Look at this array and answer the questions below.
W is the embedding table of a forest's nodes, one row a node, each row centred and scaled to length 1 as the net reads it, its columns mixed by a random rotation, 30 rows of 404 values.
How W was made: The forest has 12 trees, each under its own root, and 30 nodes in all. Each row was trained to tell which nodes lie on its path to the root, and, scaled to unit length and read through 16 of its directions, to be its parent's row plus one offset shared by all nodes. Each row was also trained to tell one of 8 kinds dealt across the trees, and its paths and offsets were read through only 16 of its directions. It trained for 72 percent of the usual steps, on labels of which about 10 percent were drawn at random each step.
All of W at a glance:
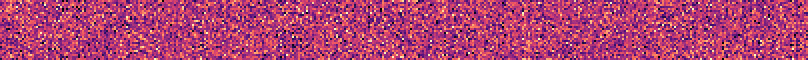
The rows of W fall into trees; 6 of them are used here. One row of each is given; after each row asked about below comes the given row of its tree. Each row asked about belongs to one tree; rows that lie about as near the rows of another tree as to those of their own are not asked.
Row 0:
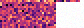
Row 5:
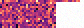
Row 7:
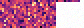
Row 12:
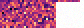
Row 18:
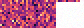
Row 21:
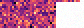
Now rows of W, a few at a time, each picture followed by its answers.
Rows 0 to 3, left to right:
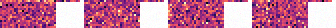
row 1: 12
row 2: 21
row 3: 5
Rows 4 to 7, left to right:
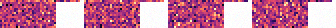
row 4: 0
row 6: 12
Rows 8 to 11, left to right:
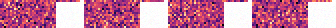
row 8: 5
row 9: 18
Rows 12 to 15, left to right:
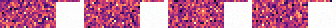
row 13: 21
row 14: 7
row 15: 18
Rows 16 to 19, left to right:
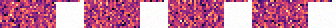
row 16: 12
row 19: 7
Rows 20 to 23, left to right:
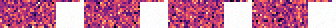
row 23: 0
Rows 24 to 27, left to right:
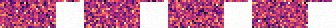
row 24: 21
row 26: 18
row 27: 12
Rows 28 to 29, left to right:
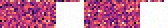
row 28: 0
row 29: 21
